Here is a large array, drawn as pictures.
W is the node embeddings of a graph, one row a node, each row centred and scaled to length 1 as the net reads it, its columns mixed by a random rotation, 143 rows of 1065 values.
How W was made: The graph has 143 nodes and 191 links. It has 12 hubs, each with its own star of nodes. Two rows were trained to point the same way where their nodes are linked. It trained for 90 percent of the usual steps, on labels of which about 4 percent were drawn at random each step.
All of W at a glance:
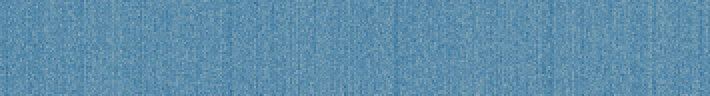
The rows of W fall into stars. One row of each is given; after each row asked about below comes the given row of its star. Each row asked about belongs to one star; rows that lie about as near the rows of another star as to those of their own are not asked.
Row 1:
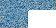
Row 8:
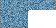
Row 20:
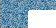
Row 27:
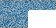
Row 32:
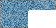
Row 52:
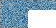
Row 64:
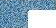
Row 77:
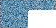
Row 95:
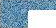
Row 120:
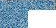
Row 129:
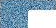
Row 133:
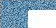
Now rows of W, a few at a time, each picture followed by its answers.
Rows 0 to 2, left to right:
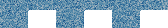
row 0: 1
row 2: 77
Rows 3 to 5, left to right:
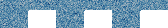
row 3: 120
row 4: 77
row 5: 8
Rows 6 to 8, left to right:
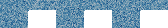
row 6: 77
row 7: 27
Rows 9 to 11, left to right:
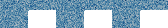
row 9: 52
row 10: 129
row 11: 129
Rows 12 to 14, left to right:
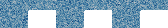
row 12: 32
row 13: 77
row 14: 8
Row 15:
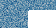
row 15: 133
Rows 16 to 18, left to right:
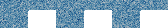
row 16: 64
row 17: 95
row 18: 95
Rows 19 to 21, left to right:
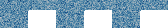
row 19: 32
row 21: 133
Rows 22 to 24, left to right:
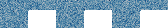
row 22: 32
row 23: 95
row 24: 8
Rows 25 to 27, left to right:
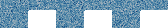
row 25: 129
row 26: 64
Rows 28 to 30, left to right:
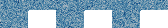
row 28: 52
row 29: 129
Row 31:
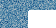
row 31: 52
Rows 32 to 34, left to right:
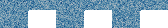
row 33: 77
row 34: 133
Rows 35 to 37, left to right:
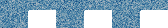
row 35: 27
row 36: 32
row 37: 8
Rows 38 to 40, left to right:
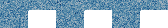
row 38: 32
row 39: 8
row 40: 95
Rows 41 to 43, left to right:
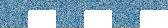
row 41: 20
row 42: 64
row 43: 95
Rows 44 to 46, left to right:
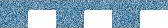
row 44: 27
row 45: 52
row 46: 95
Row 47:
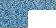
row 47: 77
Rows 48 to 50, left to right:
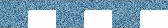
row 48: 64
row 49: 27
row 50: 27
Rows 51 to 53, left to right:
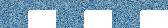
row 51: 20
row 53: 120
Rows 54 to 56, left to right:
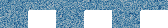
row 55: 120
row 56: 20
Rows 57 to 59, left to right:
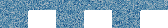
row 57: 133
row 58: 32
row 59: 27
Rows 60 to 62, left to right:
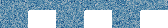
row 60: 52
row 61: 52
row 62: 27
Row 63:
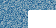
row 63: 77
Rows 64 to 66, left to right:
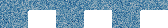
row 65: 95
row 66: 20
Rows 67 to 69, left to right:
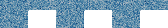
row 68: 32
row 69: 32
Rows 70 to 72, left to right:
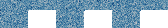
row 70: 32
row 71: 64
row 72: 64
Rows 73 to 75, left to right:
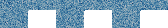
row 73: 8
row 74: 20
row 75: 1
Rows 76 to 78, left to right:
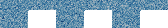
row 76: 129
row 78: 64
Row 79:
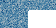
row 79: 1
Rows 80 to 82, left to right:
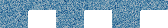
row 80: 27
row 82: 27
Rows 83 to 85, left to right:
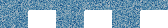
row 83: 64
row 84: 64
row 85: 64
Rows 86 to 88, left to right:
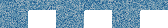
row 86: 1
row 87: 27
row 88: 8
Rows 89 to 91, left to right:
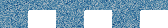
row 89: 133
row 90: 133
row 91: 52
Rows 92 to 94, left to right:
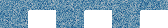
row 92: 120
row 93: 1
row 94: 20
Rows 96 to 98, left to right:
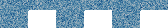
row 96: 129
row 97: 77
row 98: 27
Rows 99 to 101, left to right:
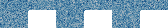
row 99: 32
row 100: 77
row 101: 1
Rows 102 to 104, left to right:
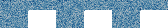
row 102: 1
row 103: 1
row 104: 95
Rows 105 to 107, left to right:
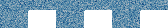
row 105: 1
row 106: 129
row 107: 8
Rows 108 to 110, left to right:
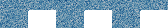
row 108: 52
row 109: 1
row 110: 64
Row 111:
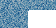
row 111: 133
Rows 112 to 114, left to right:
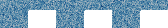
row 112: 120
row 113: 20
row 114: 20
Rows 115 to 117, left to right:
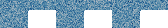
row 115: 32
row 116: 32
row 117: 52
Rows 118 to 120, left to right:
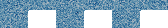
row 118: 20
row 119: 8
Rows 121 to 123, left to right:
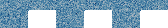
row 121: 27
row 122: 77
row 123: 52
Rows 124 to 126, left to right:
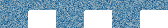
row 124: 27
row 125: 77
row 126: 120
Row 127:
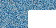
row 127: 52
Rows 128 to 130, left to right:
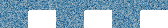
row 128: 95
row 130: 120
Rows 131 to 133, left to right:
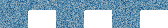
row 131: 32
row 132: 129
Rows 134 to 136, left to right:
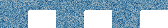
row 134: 120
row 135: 1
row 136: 77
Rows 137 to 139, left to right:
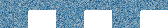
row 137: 20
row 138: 120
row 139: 27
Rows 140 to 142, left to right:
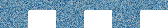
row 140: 129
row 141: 8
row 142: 32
